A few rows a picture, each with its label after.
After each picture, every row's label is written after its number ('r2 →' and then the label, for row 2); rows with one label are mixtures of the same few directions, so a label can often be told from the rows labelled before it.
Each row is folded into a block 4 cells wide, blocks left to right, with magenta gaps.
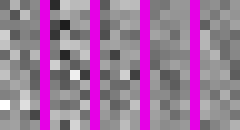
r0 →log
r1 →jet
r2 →jet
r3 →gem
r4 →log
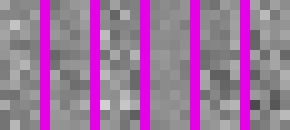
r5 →jet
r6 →gem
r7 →log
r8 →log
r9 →gem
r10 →log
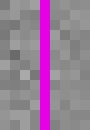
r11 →jet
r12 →log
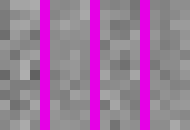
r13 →jet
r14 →jet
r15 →jet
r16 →gem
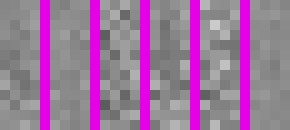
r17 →gem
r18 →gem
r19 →log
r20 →gem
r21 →jet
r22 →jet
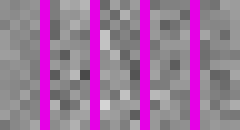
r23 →log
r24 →jet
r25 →log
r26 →jet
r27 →gem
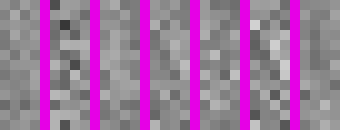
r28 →log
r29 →jet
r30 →gem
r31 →log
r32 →jet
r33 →log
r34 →gem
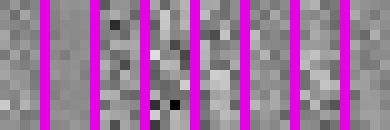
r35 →log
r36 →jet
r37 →jet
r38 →log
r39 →gem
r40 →log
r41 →gem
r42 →gem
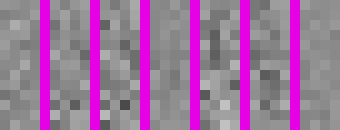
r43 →jet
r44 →log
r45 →log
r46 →gem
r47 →gem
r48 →gem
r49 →jet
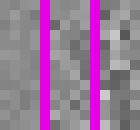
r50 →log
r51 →log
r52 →gem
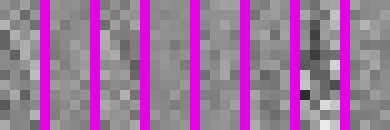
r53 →log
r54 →log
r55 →log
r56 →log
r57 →jet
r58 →gem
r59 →gem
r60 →jet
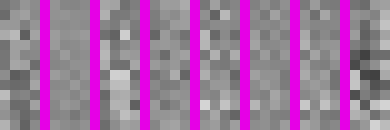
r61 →gem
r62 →jet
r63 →gem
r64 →jet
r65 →log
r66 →log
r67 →log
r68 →gem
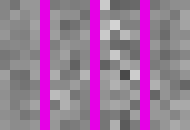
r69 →gem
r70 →jet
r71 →jet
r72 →gem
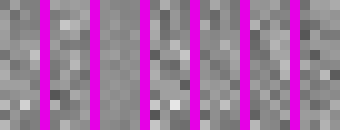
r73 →log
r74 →jet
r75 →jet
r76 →log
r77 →log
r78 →log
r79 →jet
